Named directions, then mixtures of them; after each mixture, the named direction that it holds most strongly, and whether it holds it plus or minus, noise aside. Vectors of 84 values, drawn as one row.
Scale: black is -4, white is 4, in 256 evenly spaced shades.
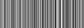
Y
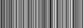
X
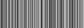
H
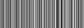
Y, minus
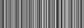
Y, minus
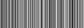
H, plus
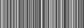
H, minus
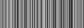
X, minus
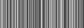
H, minus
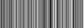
X, plus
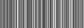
X, plus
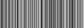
H, plus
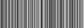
H, plus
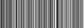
X, plus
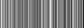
X, minus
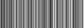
X, plus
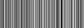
Y, minus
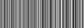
Y, plus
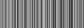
X, minus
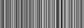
Y, minus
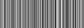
Y, plus
